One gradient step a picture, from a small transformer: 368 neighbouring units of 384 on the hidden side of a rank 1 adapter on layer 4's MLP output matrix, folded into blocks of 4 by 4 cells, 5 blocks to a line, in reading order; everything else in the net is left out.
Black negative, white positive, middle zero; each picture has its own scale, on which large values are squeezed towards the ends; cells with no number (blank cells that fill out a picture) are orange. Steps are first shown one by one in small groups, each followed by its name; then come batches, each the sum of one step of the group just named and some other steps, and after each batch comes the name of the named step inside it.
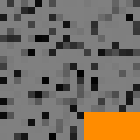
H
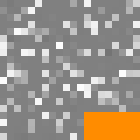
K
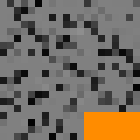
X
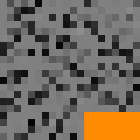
X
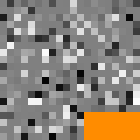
H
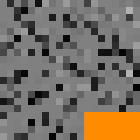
X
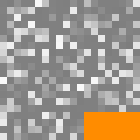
K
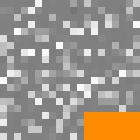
K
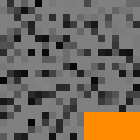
X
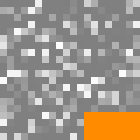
K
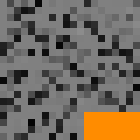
X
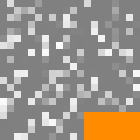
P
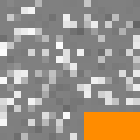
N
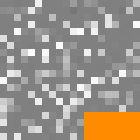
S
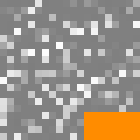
S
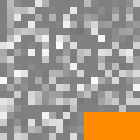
P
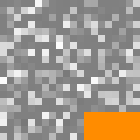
N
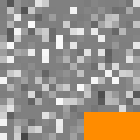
S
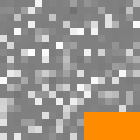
S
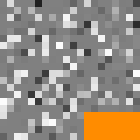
P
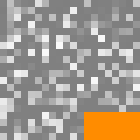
P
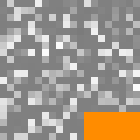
P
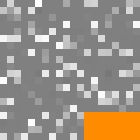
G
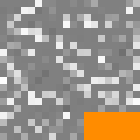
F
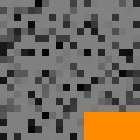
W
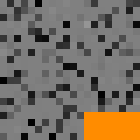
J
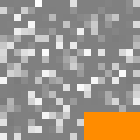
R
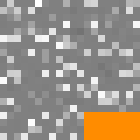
G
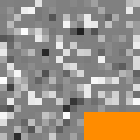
F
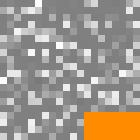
F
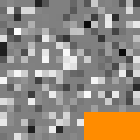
W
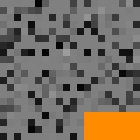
W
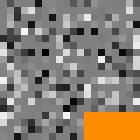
F
